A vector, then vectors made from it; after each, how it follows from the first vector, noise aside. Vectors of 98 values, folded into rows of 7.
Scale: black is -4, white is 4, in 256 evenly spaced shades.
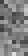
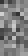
wrapped around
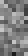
negated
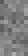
shrunk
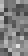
wrapped around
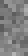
shrunk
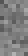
shrunk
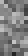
negated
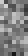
negated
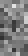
wrapped around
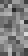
wrapped around
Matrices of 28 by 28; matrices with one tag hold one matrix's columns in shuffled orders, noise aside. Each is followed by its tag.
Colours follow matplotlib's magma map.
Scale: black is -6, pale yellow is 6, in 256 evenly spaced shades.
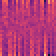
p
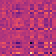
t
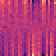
p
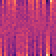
p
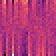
p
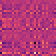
t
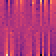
p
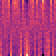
p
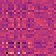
t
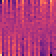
p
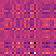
t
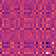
t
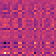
t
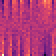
p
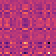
t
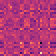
t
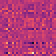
t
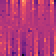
p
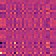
t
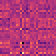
t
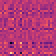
t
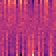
p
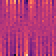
p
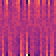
p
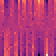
p
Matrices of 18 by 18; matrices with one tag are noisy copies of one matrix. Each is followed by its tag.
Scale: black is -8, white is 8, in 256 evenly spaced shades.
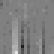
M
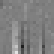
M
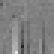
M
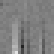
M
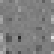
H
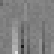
M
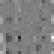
H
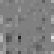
H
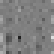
H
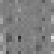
H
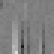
M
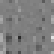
H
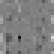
H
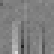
M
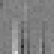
M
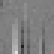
M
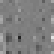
H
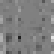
H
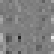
H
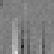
M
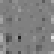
H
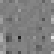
H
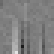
M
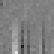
M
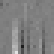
M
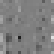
H
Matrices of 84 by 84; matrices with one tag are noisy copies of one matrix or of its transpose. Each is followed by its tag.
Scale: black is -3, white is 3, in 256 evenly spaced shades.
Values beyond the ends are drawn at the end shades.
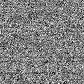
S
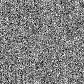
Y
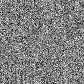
Y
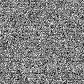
S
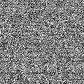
S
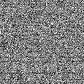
S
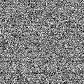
S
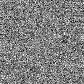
Y
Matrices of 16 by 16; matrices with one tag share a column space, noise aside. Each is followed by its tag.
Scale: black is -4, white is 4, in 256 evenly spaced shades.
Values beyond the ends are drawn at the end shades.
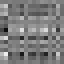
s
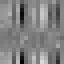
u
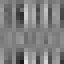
u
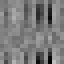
u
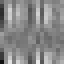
u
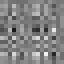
s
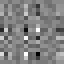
s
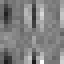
u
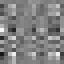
s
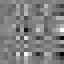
s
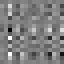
s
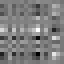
s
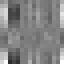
u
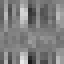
u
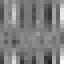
u
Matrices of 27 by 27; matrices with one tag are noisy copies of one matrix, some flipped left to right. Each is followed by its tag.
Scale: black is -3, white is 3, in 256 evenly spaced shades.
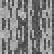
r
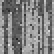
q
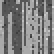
q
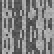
r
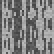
r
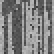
q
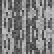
r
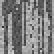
q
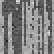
q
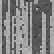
q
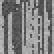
q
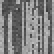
q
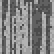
q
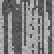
q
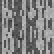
r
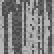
q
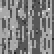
r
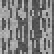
r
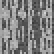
r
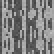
r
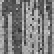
q
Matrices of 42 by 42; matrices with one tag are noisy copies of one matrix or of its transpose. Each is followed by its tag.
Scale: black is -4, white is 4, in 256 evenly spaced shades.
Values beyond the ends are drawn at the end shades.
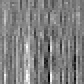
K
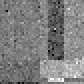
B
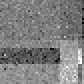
B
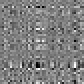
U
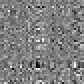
U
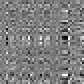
U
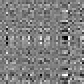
U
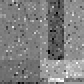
B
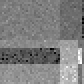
B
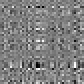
U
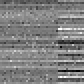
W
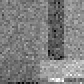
B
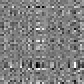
U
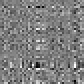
U
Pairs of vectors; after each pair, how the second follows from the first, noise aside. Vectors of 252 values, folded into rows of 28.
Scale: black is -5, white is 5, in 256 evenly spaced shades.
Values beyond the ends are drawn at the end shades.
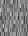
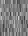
sign-scrambled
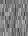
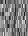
scaled up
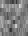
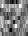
scaled up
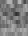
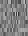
sign-scrambled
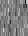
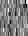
scaled up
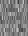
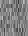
sign-scrambled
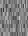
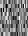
scaled up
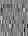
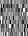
scaled up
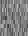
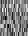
scaled up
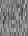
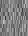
sign-scrambled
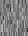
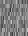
sign-scrambled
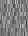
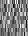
scaled up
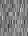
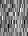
scaled up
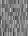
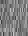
sign-scrambled
